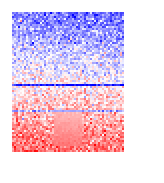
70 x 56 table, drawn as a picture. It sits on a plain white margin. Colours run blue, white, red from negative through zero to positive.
Odd lines: rows 37 and 50. Odd patch: calmer, in the bottom middle. Slope: up to the bottom. Stripes: none. Calmest part: bottom middle.
